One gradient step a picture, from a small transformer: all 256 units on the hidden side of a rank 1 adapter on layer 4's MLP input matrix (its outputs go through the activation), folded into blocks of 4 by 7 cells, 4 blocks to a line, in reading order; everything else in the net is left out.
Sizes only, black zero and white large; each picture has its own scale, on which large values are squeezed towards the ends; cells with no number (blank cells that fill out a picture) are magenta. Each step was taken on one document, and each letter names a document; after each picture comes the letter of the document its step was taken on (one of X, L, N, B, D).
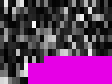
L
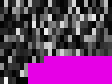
L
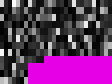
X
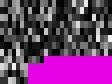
X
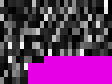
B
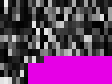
L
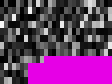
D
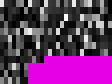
B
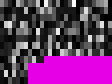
B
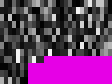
X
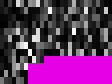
B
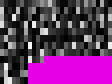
D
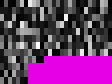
B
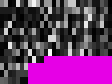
B
